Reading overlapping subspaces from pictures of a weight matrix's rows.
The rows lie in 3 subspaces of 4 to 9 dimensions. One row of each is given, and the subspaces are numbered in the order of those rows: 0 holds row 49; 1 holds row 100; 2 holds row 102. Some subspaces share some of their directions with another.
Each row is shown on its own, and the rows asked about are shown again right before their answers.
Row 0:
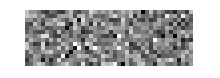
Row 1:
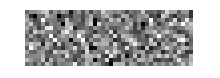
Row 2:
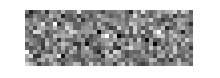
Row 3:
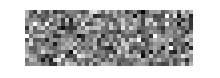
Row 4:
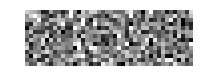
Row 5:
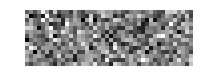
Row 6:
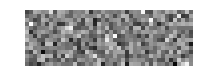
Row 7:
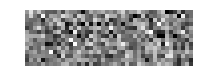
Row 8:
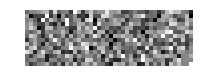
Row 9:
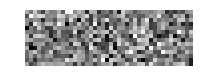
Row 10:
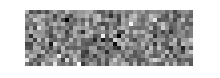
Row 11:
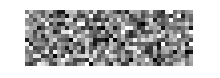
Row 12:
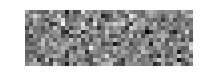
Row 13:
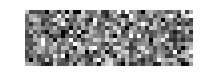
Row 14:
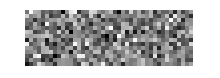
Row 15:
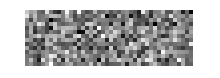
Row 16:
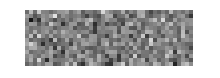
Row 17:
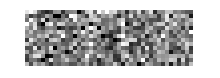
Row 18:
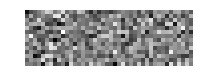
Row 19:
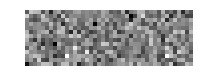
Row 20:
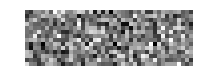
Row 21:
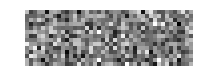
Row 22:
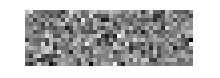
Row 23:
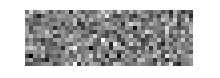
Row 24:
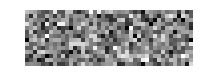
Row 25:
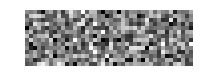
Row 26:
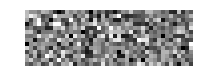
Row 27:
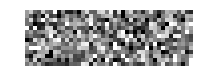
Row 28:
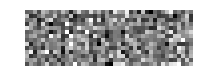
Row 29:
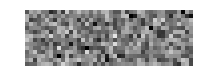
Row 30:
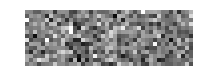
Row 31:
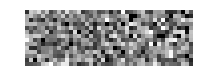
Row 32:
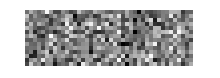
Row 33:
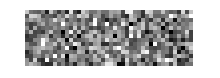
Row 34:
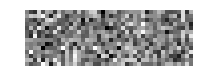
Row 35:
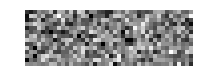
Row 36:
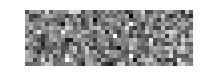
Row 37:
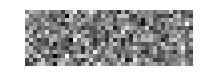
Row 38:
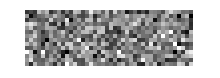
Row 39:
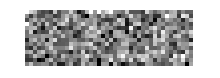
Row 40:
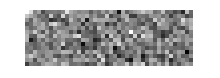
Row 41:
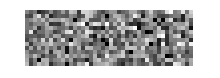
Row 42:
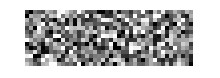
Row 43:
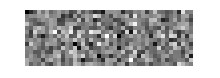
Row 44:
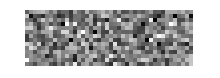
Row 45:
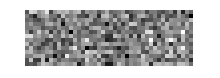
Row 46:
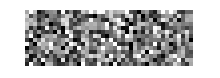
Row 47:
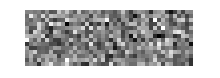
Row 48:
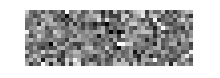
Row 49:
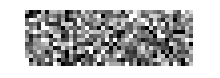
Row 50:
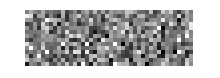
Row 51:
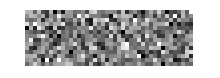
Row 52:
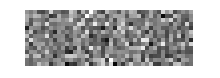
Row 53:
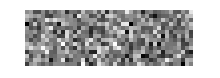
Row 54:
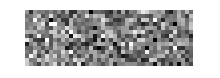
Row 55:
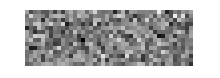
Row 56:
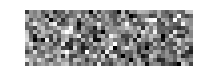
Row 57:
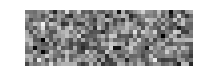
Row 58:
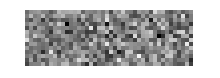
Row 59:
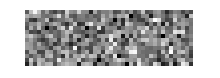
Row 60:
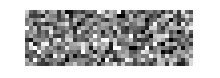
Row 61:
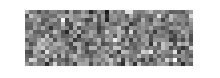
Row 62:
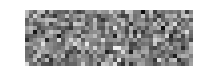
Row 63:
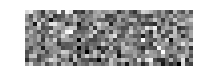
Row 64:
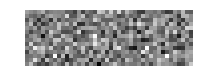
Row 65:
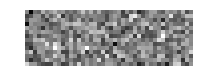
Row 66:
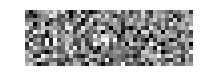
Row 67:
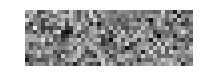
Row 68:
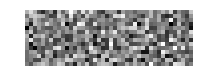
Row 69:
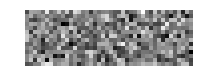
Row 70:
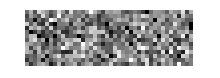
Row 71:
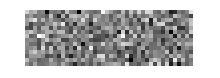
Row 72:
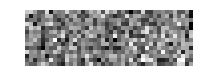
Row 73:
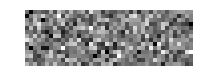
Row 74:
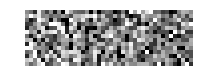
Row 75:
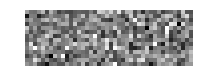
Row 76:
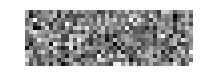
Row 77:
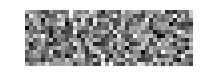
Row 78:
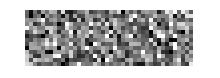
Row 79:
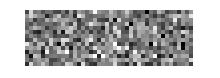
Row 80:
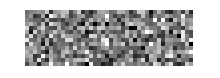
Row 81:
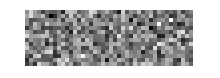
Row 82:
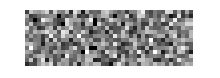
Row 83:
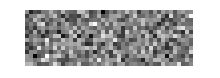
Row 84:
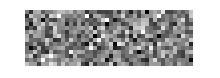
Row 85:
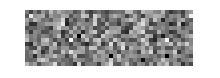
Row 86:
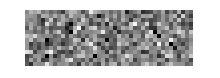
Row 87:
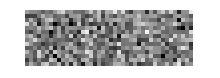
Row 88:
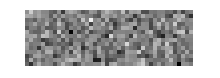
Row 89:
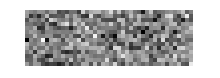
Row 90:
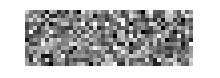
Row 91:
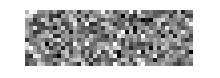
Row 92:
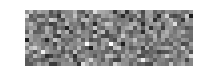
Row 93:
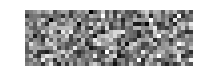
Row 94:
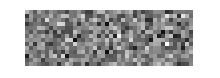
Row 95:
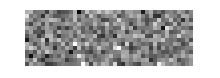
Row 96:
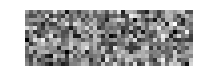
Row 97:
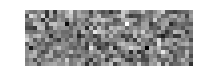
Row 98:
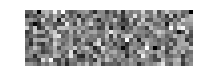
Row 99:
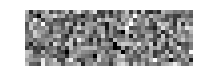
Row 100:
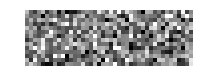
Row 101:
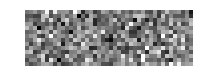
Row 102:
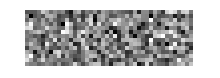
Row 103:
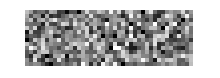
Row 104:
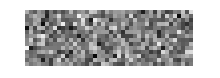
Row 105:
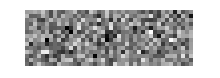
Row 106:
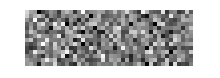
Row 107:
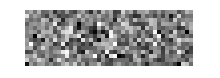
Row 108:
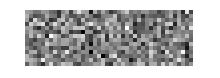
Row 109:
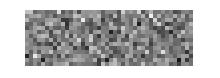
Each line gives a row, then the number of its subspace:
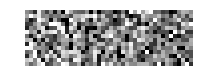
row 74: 0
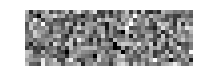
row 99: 0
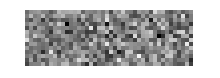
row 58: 1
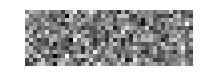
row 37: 1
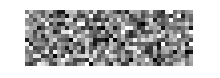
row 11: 1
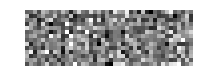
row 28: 0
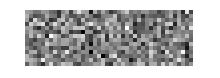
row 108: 0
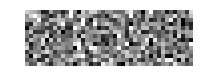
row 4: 1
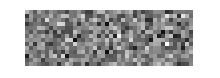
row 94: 1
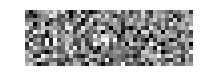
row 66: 1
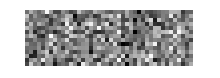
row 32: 0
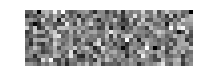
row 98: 2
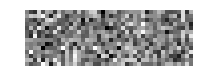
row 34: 0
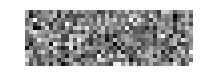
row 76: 0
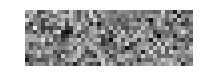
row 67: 2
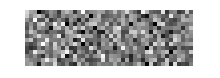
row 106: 0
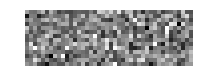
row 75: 1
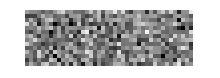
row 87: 0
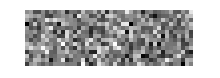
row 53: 0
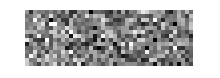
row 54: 0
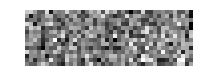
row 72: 0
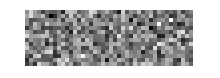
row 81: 1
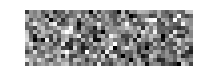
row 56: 2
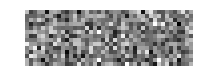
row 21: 0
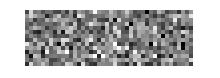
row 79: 0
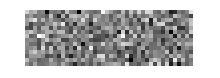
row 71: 0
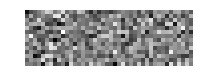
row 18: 0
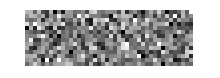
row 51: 2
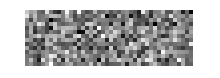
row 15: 0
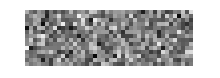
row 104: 2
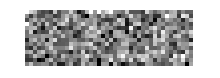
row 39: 0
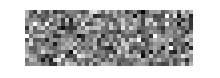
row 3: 2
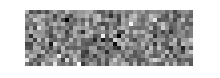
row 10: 0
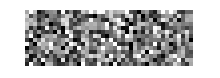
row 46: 0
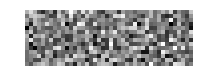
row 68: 1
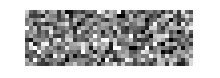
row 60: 1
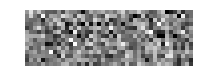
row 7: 1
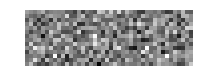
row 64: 1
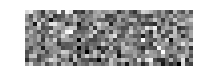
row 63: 0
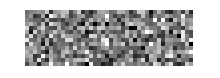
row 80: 1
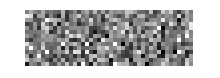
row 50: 0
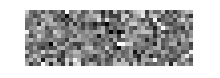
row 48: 0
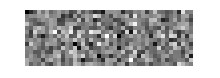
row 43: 0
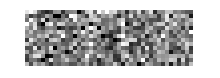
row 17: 0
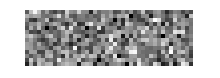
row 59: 0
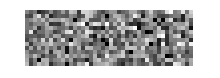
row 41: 1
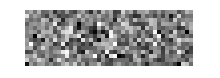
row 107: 2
